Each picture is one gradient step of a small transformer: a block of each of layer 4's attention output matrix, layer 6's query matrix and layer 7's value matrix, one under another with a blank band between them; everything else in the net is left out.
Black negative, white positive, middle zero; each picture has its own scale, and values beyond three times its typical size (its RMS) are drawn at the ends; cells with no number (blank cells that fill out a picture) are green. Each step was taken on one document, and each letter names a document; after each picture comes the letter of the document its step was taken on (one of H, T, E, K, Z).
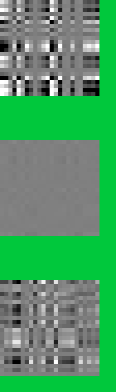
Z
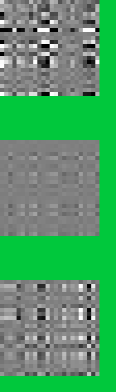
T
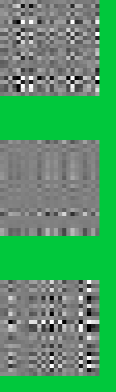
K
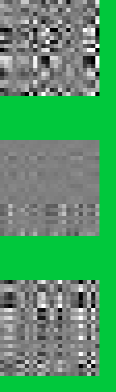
T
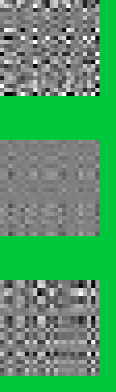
T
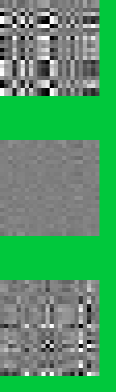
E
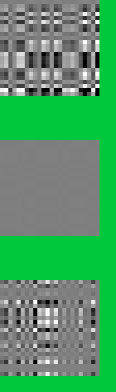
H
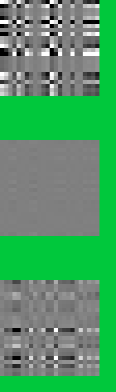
Z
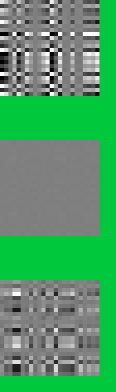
Z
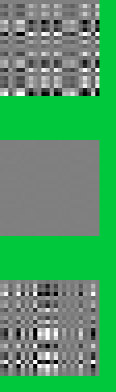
H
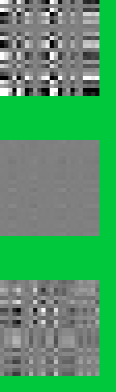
Z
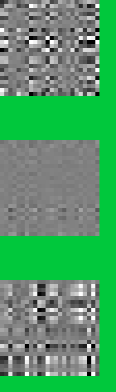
T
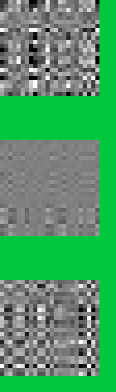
T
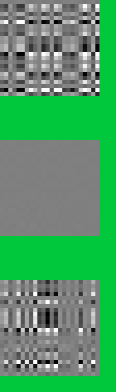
H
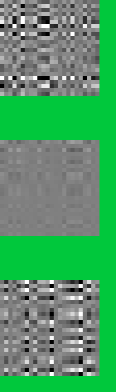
E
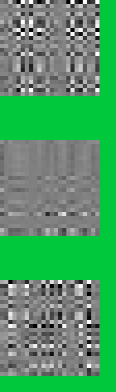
K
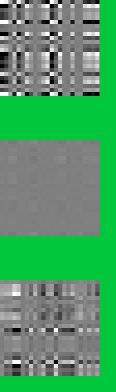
Z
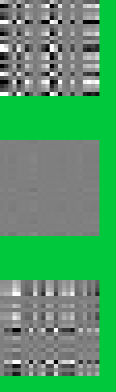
Z
